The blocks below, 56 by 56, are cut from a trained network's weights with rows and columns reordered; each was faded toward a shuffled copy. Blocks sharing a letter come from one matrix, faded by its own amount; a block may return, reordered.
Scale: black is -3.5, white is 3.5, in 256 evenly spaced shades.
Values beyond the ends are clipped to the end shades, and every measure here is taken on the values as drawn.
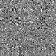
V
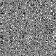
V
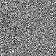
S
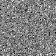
V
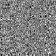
S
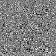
V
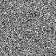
V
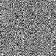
S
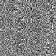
S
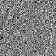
S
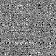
V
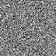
V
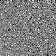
V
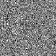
S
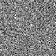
S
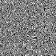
V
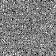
V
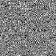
V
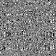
V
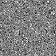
V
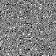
V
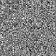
S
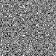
V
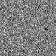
S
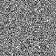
S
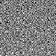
S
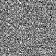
S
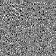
V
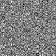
S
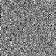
S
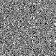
V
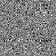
V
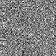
S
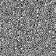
S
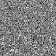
V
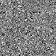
V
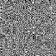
S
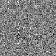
S
